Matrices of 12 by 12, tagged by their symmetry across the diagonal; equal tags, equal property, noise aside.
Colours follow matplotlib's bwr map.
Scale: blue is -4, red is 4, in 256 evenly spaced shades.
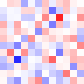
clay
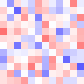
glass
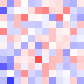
glass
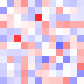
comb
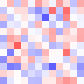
clay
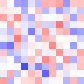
glass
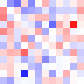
clay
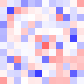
comb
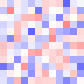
comb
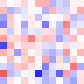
glass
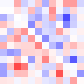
clay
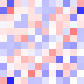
comb
